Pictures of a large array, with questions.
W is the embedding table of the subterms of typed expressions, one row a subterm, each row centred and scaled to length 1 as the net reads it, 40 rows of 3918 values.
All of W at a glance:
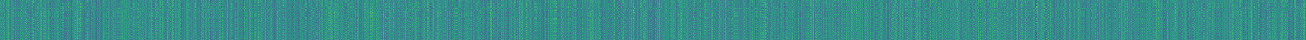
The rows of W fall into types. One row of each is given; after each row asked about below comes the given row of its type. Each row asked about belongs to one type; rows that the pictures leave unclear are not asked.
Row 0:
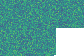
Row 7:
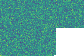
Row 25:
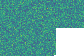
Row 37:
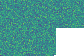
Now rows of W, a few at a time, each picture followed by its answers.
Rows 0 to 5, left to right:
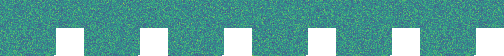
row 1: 37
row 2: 37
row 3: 7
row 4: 7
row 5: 0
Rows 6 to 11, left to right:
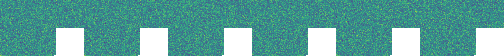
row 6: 7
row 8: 25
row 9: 7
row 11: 0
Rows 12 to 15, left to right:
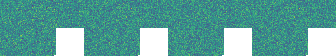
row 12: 25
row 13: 25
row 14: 0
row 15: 25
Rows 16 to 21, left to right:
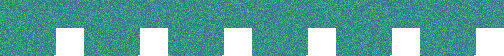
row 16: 25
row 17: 7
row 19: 37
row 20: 25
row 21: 37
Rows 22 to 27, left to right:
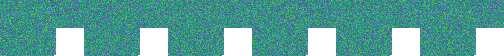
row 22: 7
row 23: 37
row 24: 7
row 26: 7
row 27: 0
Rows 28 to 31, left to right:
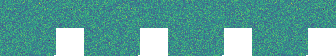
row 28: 37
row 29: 25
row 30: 7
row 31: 37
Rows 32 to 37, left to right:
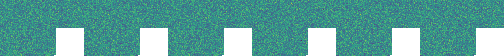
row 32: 0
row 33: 25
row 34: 0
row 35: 37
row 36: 25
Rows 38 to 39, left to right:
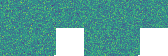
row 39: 0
